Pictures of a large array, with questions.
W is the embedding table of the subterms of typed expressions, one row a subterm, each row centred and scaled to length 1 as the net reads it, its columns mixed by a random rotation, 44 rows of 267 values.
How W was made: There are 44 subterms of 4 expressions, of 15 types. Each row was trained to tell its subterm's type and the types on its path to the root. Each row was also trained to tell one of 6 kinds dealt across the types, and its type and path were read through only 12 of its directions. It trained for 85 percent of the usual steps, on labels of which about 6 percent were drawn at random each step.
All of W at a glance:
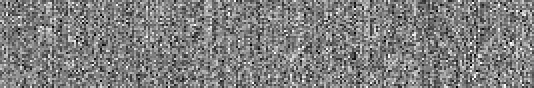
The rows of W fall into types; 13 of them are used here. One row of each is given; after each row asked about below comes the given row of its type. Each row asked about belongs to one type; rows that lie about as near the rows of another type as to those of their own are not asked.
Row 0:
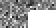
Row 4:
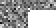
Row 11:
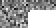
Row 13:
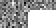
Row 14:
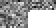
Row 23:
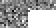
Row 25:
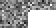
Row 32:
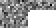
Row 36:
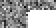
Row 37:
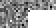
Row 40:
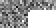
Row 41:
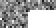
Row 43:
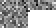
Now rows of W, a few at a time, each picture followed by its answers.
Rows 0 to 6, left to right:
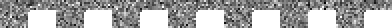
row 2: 36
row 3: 14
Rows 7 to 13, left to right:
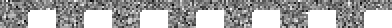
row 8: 43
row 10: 40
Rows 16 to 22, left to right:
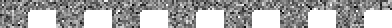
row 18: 13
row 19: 40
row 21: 25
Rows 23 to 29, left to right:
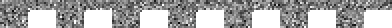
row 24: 40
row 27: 32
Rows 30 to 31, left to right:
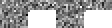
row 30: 32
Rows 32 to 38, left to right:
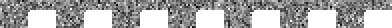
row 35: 25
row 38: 23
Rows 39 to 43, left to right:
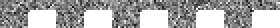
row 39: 32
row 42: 0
